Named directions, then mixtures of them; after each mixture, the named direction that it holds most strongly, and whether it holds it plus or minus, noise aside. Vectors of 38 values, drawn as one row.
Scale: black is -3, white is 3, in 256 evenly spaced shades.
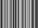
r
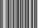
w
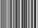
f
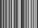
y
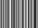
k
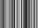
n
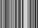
n, minus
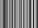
w, minus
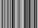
y, minus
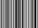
n, minus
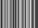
r, plus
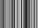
n, plus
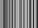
w, minus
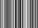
n, minus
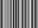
r, plus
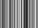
n, plus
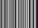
r, plus
